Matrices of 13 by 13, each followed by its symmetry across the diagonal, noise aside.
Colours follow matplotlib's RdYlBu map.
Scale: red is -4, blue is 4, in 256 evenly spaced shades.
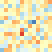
antisymmetric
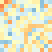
symmetric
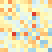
symmetric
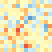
antisymmetric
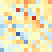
antisymmetric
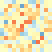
symmetric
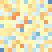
symmetric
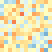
symmetric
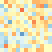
antisymmetric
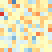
antisymmetric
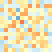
symmetric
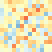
antisymmetric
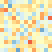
antisymmetric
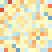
symmetric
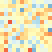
antisymmetric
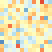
antisymmetric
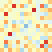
symmetric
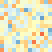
symmetric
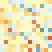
antisymmetric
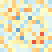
symmetric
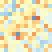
symmetric
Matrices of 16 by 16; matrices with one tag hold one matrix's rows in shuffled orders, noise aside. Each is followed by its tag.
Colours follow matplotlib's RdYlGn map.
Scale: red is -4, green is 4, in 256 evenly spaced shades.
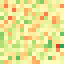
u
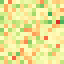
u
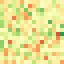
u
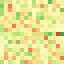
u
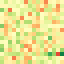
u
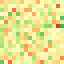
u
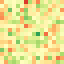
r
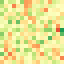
u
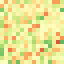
u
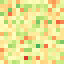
r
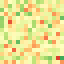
u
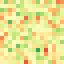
r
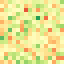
r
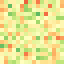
r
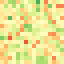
r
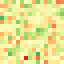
r
